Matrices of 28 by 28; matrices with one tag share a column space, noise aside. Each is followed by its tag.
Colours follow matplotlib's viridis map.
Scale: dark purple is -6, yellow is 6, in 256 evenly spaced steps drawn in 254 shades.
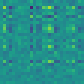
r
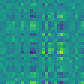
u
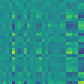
u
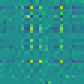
r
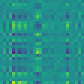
u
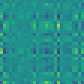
u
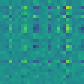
r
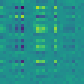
r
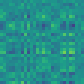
u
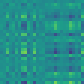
u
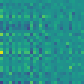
u
